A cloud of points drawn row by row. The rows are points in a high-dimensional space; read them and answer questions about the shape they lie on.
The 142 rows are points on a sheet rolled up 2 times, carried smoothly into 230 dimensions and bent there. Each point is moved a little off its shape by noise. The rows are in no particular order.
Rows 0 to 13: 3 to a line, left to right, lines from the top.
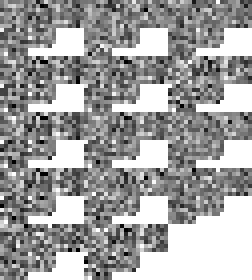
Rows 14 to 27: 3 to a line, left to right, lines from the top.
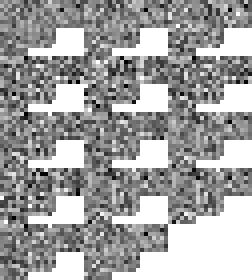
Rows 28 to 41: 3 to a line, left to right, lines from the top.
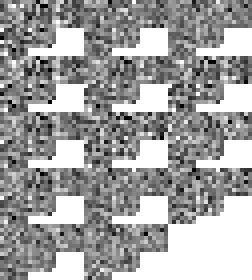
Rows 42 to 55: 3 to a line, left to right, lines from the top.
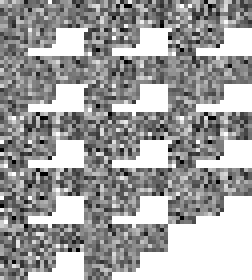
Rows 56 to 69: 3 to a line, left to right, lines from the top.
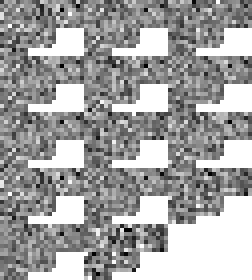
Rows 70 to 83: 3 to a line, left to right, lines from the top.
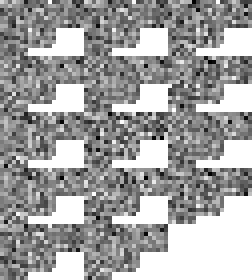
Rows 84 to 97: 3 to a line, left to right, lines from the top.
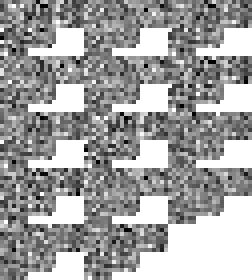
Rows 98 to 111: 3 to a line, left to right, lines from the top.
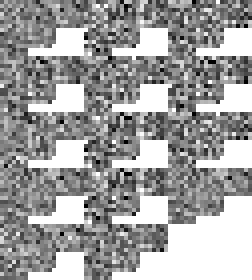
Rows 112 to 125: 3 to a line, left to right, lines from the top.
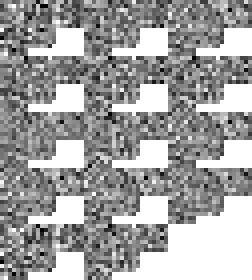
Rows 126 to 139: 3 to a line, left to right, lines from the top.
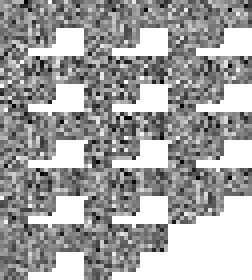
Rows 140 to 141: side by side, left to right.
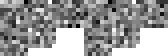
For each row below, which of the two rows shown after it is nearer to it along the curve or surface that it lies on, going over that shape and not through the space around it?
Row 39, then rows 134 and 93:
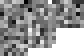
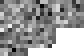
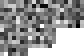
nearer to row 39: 93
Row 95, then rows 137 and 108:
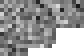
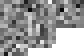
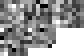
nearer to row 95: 137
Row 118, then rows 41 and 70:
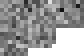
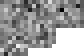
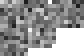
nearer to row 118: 70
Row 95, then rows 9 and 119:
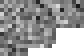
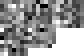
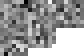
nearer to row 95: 119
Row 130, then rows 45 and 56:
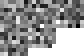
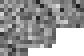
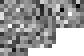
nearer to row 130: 56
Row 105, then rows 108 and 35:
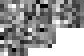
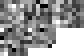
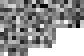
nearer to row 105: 108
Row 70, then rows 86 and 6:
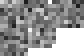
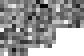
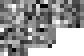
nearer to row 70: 86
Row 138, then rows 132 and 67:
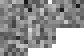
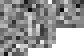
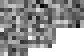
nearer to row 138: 67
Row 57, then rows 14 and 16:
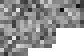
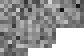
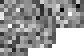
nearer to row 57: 16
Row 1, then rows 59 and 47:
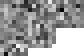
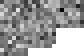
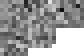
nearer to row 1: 59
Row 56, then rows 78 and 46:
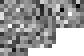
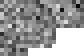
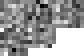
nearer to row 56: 46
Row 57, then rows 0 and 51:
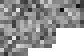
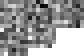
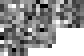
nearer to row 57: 0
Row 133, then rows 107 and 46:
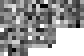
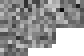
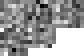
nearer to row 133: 46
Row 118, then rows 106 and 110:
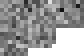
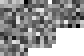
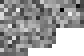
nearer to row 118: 110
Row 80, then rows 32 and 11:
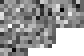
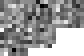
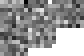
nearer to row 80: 32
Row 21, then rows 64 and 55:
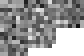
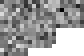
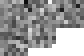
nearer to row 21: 55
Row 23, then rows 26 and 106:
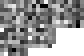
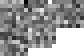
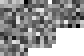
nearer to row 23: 106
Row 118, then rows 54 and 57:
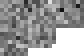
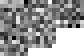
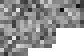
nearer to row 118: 57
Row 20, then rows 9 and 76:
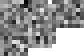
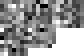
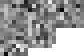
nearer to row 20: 76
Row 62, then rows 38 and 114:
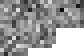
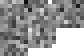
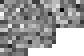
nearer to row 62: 114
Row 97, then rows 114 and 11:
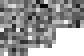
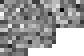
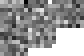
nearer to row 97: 11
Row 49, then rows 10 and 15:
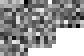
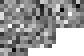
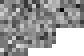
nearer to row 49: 15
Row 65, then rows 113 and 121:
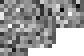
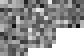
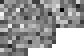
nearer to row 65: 121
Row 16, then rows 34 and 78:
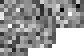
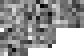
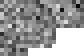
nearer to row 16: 34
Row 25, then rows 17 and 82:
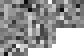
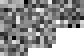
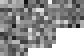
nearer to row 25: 17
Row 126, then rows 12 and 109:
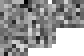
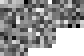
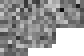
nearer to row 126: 12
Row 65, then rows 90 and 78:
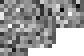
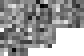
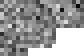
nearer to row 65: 90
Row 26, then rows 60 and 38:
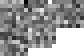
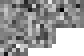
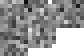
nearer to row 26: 38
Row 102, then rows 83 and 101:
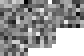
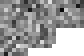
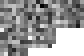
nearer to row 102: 83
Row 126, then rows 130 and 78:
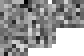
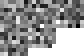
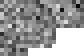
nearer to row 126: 130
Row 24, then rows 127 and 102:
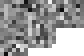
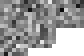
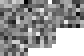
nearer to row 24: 127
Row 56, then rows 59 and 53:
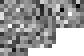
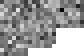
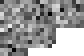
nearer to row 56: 53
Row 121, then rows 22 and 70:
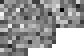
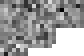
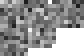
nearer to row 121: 22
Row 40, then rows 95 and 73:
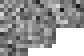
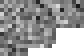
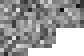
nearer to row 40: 95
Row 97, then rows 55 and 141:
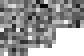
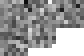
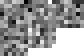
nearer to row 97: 55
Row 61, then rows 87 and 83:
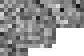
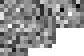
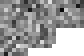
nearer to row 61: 87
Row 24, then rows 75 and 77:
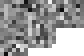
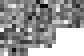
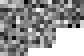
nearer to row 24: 77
